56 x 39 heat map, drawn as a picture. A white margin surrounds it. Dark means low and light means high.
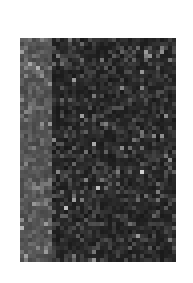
No regular stripes run through it. On average the colour sits 20% of the way up the scale. A vertical seam about 20% of the way across splits the table, and the left part is higher. The values are skewed, with a long tail toward high values.
